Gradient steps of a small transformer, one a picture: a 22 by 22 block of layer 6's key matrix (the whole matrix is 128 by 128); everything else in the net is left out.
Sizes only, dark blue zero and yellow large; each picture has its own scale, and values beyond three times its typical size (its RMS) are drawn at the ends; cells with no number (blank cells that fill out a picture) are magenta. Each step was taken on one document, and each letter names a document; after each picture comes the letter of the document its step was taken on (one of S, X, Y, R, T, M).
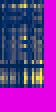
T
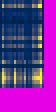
T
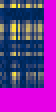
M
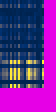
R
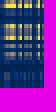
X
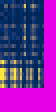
R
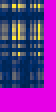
M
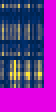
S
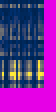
S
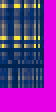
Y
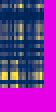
M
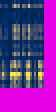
S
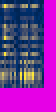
R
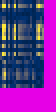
M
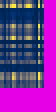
X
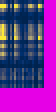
Y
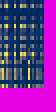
R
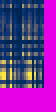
R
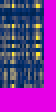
R
